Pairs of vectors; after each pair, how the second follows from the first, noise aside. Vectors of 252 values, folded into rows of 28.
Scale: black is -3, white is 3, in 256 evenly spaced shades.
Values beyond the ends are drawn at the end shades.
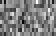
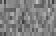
shrunk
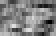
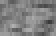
shrunk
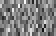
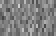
shrunk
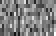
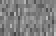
shrunk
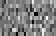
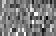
negated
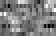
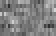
shrunk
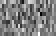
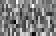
reversed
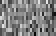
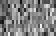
reversed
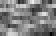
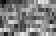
reversed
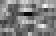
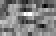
negated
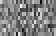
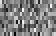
reversed
